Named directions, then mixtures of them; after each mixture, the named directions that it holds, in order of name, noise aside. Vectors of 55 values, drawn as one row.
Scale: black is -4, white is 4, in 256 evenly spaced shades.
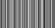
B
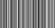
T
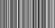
T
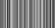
B, T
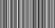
T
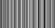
B, T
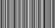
B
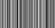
T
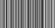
B, T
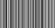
B, T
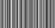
T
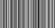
T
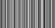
B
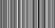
B, T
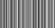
T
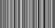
B, T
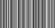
T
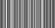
B, T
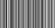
B, T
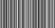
T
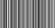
T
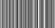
B, T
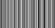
B, T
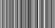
B, T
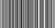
B, T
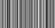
T
